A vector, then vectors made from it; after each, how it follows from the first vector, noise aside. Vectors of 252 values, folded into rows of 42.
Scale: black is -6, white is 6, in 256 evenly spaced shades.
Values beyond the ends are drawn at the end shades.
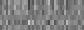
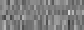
wrapped around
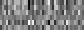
scaled up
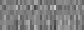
reversed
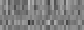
negated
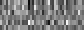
scaled up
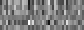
scaled up
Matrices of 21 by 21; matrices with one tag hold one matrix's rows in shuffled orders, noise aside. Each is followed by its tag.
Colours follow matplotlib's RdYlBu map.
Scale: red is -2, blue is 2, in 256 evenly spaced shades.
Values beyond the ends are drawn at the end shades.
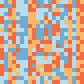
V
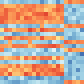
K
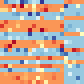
K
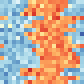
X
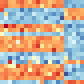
K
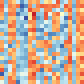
V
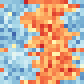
X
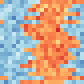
X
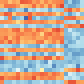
K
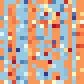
V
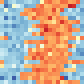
X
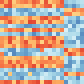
K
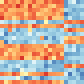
K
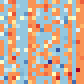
V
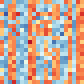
V
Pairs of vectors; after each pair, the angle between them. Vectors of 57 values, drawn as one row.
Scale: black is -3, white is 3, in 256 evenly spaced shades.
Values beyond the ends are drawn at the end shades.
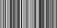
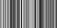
nearly parallel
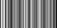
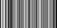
nearly parallel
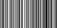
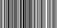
nearly opposite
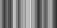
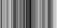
nearly opposite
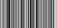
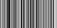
nearly parallel
